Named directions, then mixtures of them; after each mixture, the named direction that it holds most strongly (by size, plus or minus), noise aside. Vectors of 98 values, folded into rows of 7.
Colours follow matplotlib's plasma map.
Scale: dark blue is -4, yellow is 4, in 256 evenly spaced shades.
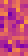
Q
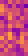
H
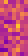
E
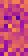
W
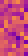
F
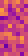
Q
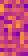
H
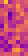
Q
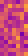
F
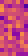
H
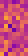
W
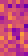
H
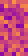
W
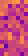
W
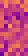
W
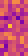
W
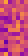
E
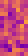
Q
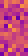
W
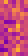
E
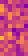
H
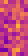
E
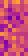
W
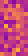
E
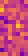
E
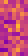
E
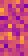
H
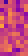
Q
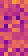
W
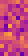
W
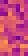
Q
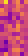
E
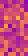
W
